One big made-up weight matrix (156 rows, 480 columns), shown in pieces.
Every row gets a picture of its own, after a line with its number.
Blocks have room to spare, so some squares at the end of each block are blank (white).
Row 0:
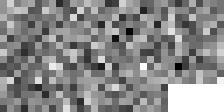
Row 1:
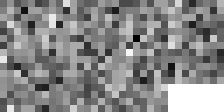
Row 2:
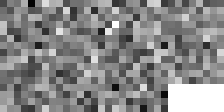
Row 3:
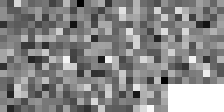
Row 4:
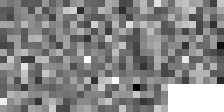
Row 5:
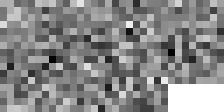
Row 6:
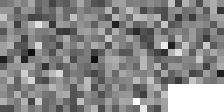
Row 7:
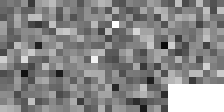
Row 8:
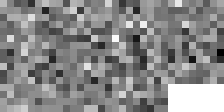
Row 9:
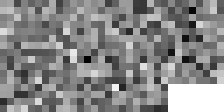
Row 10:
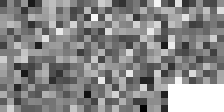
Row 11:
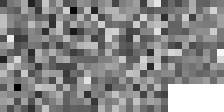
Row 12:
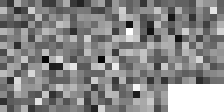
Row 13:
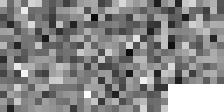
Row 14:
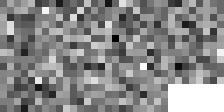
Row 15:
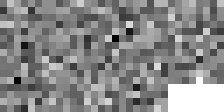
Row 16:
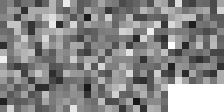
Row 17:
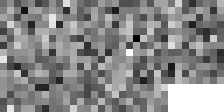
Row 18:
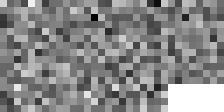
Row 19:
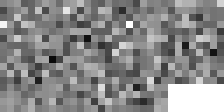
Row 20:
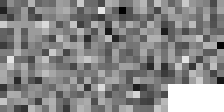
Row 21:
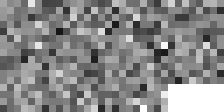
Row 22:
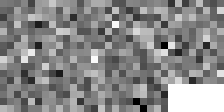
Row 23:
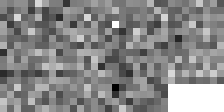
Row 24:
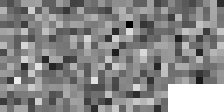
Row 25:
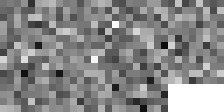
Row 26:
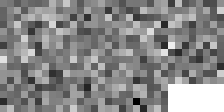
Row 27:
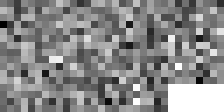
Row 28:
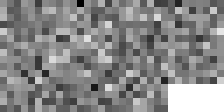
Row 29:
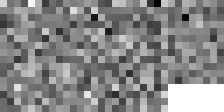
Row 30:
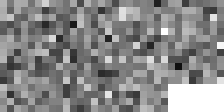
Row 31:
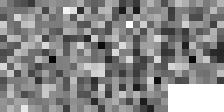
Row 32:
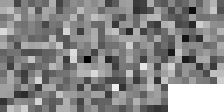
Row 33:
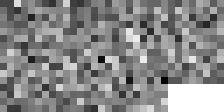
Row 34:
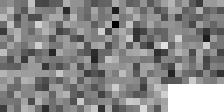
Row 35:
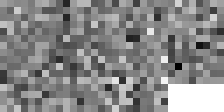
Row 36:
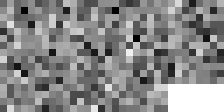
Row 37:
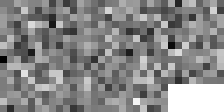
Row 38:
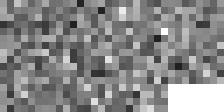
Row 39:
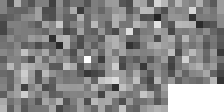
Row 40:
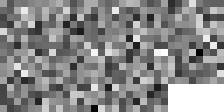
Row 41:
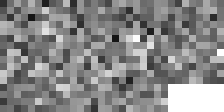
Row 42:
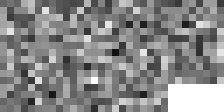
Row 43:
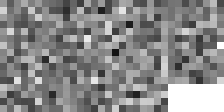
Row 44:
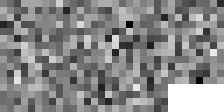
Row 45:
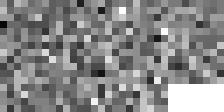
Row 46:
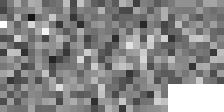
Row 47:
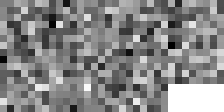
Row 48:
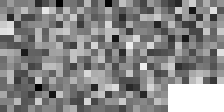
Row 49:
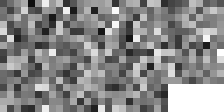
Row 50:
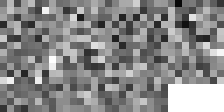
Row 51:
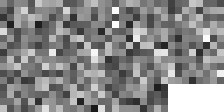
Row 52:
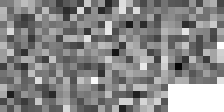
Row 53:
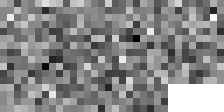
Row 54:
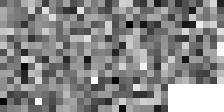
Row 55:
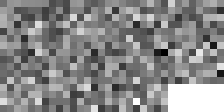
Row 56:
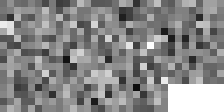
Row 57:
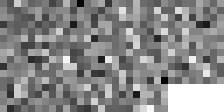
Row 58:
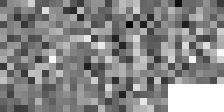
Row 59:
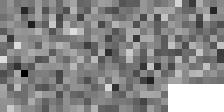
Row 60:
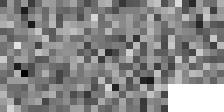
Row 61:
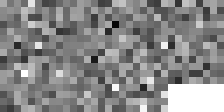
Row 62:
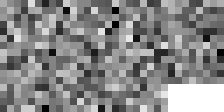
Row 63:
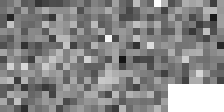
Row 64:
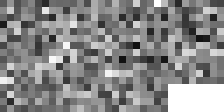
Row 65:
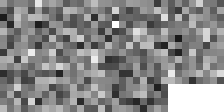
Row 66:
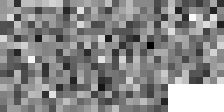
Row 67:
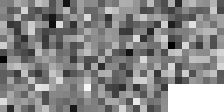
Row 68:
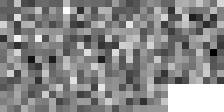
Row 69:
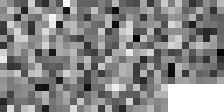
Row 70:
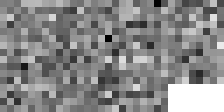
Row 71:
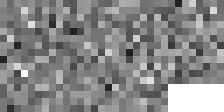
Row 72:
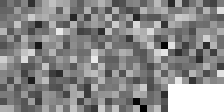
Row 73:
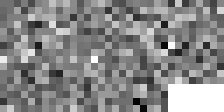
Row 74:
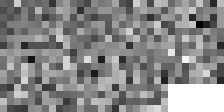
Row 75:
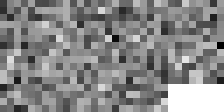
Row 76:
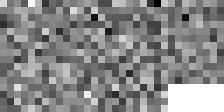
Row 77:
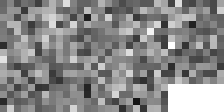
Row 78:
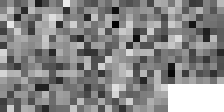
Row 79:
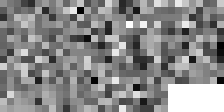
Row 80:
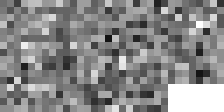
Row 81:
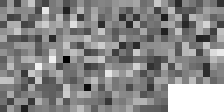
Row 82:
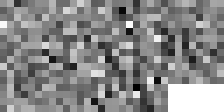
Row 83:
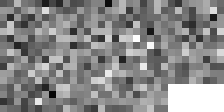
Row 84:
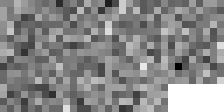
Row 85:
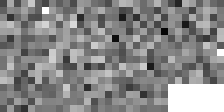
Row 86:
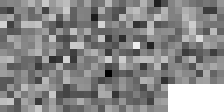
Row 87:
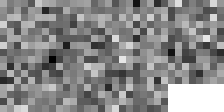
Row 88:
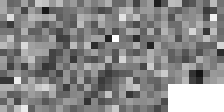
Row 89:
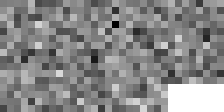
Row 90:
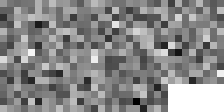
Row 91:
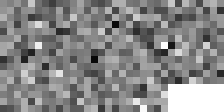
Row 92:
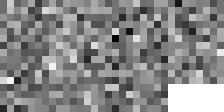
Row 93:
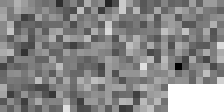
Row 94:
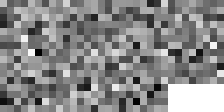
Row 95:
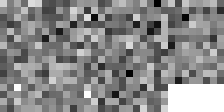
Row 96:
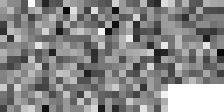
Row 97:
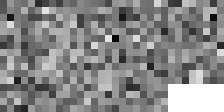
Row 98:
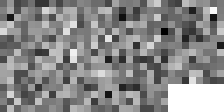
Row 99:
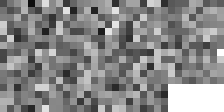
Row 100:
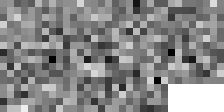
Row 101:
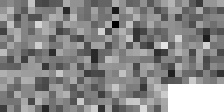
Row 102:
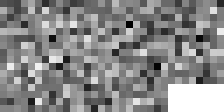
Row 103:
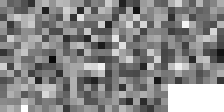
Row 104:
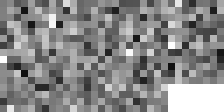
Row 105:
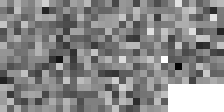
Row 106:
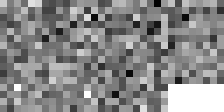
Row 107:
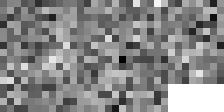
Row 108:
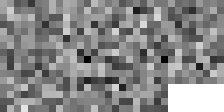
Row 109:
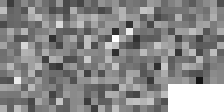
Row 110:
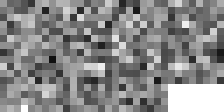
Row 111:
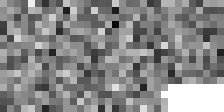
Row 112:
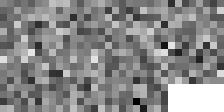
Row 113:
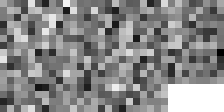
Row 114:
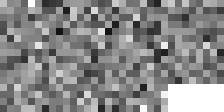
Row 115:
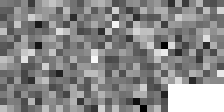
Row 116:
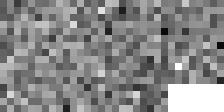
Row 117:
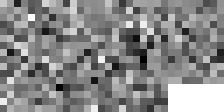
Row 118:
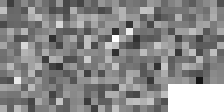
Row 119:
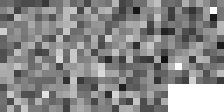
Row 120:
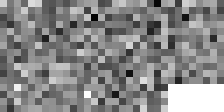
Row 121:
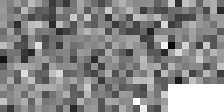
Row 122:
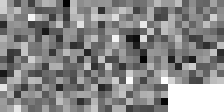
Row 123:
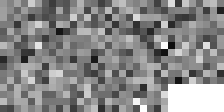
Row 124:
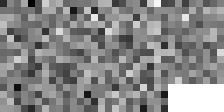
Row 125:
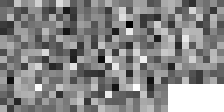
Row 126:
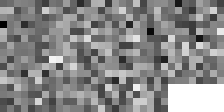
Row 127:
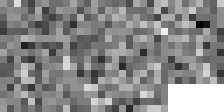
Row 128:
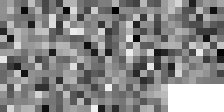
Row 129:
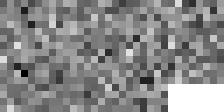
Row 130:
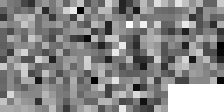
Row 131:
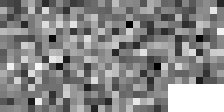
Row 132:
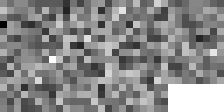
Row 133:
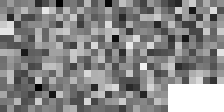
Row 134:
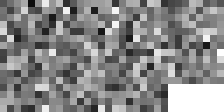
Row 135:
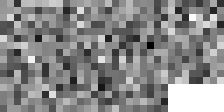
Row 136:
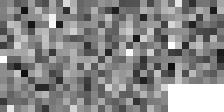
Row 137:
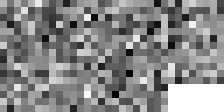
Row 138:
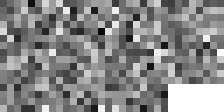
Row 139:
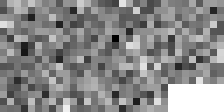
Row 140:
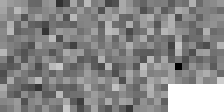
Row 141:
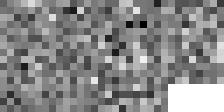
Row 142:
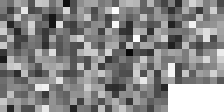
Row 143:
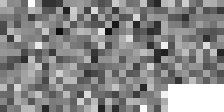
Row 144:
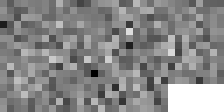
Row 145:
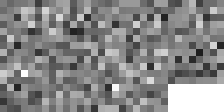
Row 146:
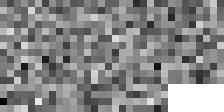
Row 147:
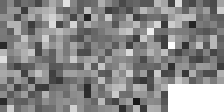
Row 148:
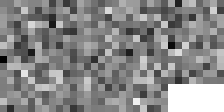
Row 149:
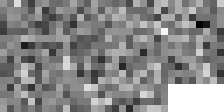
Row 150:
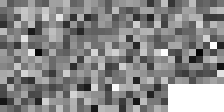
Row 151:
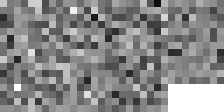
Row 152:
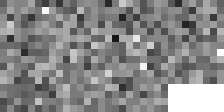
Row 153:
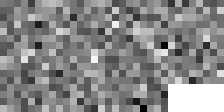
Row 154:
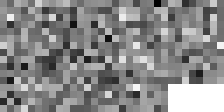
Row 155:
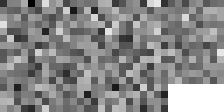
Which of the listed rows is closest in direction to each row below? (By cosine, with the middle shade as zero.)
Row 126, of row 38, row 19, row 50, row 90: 50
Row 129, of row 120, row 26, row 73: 73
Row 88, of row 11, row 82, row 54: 54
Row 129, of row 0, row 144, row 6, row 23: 144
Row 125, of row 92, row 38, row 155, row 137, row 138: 38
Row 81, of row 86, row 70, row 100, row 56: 56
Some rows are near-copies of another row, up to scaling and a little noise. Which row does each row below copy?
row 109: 118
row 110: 103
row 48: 133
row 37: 148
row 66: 135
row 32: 9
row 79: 130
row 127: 149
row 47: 67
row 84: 93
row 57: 3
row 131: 102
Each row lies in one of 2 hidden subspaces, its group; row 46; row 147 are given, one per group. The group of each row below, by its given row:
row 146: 46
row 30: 46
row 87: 46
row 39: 46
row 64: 46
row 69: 147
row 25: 147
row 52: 46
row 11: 147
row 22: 147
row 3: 46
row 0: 46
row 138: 147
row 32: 46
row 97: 46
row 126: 46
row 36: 147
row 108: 46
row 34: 147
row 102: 46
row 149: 46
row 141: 46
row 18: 147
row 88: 46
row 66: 46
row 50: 46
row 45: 46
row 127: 46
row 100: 46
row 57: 46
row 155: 147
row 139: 46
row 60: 147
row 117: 46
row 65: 147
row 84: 46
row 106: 147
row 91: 147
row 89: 147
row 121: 147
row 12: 46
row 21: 147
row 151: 147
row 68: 46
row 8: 46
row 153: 147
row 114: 147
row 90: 147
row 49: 147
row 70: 46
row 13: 147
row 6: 147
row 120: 147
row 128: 147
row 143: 147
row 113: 147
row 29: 147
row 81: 46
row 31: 46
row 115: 147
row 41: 46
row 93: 46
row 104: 147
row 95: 147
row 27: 46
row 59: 147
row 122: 46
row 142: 147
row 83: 46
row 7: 147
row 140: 46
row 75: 46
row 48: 46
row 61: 147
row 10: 147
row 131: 46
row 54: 46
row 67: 147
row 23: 147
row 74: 46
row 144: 46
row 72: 147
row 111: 147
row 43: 46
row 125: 46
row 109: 46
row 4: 46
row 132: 46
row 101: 147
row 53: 46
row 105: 46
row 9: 46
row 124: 147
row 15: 46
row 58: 46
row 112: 147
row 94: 147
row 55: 147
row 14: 46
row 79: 46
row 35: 46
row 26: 147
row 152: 46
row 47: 147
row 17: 147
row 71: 147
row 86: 46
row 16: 147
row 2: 147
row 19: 46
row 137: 147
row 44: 46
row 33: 46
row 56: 46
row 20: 46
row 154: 46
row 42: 46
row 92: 46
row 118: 46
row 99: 147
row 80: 46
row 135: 46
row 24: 46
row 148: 147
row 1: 147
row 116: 46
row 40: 147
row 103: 46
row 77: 147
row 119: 46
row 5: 46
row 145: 147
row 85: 46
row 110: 46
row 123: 147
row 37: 147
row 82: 46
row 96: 147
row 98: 46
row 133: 46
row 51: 147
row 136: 147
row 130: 46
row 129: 147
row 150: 147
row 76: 147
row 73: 147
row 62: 147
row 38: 46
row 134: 147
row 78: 147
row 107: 46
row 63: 46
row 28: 46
